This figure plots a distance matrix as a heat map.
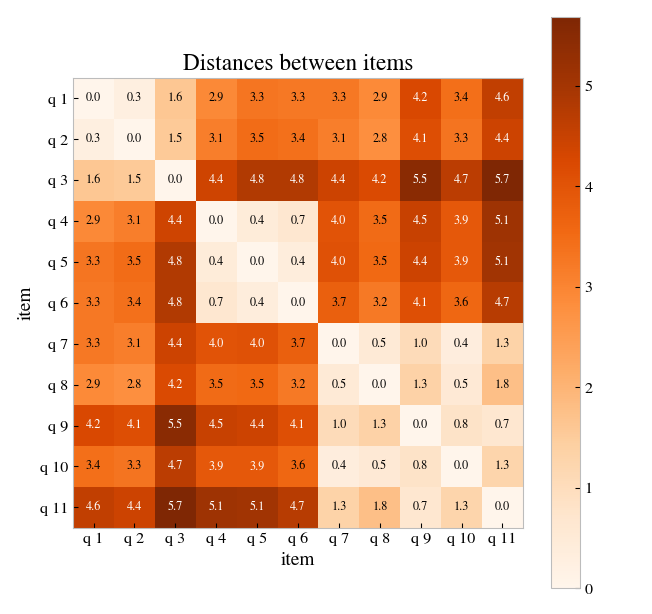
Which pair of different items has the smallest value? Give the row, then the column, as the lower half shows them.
q 2, q 1
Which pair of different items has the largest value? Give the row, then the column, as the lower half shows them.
q 11, q 3
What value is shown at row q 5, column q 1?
3.3
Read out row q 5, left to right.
3.3 3.5 4.8 0.4 0.0 0.4 4.0 3.5 4.4 3.9 5.1
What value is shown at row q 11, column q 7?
1.3
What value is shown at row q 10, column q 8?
0.5
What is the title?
Distances between items
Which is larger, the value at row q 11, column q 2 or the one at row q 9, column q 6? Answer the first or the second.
the first
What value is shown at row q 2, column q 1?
0.3
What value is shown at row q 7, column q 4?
4.0
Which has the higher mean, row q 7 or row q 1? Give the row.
q 1
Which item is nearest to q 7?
q 10
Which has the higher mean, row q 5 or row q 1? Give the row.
q 5
